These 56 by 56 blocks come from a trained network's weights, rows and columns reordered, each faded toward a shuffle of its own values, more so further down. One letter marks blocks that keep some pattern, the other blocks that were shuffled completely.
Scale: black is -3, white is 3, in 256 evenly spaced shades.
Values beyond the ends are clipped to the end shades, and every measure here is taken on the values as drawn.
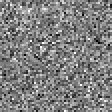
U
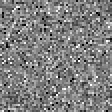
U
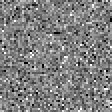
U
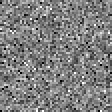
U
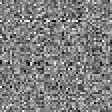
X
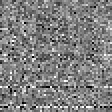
X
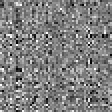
X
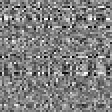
X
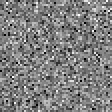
U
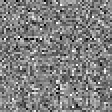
X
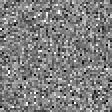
U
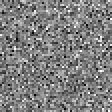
U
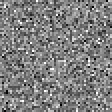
U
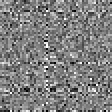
X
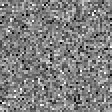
U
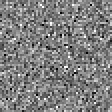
U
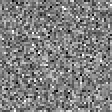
U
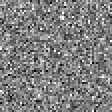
U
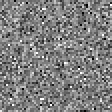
U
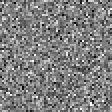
U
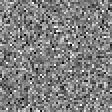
U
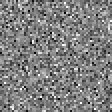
U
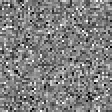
U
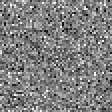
U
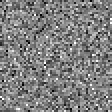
U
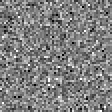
U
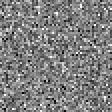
U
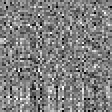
X
